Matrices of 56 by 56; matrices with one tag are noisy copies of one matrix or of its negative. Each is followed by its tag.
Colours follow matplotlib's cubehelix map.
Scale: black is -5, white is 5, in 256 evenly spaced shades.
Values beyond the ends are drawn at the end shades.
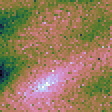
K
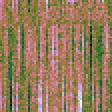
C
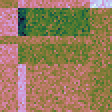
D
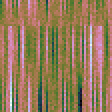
C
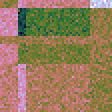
D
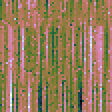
C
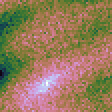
K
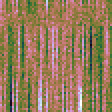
C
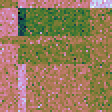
D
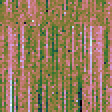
C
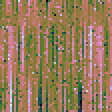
C
